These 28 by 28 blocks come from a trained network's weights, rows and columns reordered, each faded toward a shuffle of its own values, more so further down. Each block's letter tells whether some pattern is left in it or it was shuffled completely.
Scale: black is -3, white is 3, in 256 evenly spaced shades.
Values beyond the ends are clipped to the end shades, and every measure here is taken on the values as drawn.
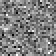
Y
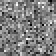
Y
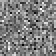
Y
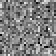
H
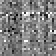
H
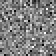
Y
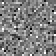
Y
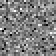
Y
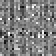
H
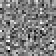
H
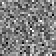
Y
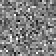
Y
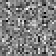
H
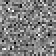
Y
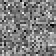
H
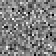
Y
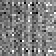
H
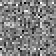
H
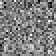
H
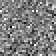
Y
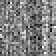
H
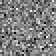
Y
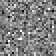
Y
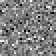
Y
